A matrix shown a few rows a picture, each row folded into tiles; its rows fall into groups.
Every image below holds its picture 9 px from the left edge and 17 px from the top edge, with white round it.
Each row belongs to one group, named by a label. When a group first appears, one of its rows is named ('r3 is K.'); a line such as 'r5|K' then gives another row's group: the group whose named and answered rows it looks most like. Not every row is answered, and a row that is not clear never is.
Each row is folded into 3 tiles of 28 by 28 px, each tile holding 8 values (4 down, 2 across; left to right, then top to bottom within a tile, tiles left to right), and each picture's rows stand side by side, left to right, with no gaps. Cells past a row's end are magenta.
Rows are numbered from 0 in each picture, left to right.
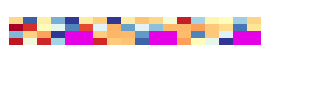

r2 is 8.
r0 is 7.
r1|7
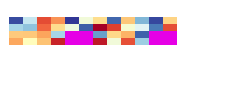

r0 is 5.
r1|7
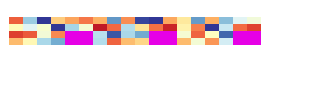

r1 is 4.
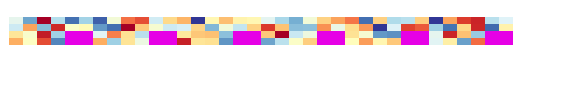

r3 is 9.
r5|5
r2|7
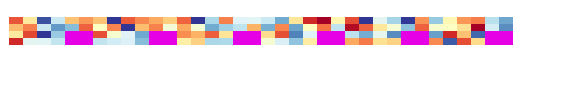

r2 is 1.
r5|5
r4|4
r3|9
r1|9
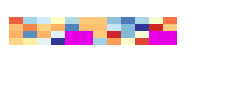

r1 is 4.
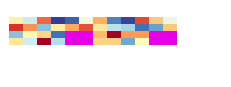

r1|1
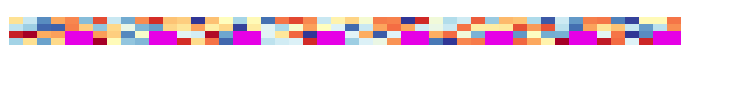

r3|5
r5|5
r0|1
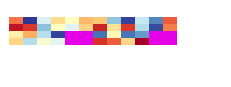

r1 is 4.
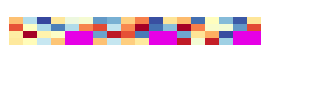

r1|5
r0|1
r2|7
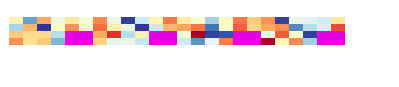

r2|9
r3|7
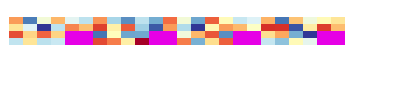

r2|5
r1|4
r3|9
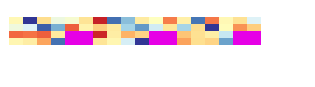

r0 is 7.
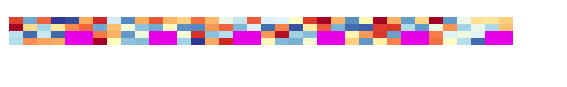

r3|9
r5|8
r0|4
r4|5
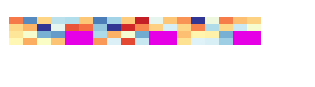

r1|5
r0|4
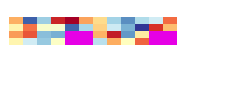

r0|9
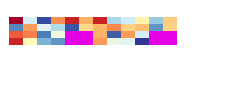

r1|8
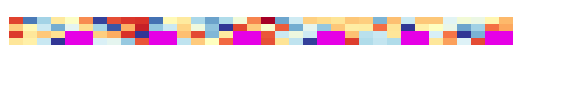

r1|5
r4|8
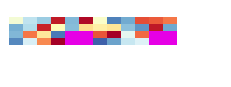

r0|5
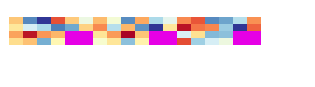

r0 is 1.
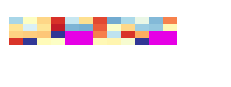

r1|8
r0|5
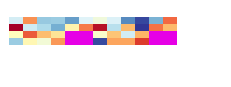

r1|4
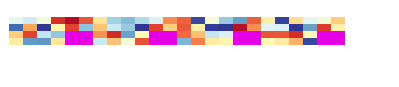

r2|4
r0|9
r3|7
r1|4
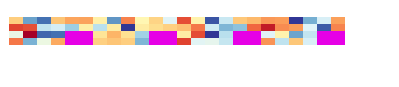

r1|7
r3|8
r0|9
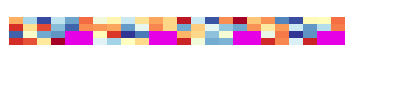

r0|4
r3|4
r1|9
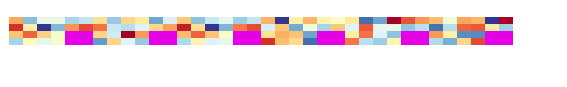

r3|7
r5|5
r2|1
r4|9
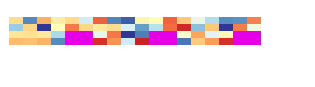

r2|4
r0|7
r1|4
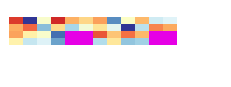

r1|1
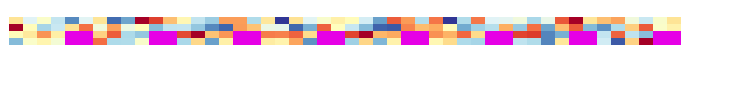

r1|9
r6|9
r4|1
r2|1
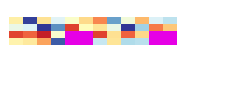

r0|7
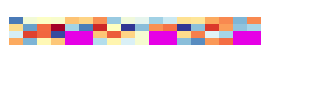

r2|5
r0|5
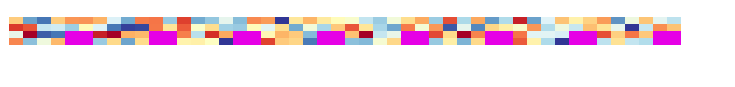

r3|7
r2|8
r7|1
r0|9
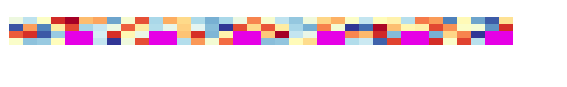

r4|5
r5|7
